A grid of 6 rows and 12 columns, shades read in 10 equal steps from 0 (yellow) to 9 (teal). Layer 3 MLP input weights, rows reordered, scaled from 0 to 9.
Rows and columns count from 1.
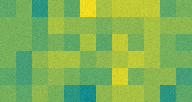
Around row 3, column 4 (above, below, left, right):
3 3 6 6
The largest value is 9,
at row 6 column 6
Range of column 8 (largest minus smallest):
3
